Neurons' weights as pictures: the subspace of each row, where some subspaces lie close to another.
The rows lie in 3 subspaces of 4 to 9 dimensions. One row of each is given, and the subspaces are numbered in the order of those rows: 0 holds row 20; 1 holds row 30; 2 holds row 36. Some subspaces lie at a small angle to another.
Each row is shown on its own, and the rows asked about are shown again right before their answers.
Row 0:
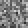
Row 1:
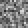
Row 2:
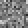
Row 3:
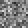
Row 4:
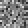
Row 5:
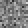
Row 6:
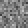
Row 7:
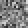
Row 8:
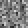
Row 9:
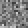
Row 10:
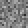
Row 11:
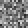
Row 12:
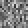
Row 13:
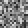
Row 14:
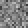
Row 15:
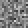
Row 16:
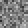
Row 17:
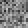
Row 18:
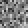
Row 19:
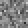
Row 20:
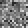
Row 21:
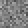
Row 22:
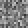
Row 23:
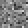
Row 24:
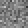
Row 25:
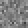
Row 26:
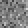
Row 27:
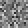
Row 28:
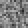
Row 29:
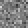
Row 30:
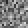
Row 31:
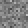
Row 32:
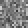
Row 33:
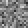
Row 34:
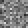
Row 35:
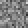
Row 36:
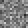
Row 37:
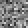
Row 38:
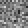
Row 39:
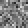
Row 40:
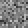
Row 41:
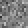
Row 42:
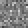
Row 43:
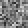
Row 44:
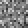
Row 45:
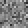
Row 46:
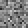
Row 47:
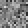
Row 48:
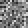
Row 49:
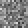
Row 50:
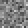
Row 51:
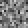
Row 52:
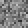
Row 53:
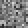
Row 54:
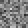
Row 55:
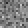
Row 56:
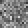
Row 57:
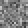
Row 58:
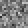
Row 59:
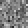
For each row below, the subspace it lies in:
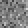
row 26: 1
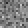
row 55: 2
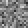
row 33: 0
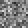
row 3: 0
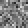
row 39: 1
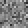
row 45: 0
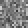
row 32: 2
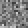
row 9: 2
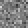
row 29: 0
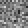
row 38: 0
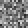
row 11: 2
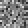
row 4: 0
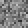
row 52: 0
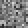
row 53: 2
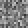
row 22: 2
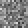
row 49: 2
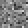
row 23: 0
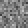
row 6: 1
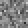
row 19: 1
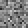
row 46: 0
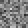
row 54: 2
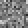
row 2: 1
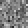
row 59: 2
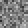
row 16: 1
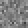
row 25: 1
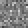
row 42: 0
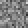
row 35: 1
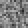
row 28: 2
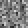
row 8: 2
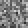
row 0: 2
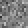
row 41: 2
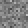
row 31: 0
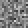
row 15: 0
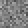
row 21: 0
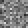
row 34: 2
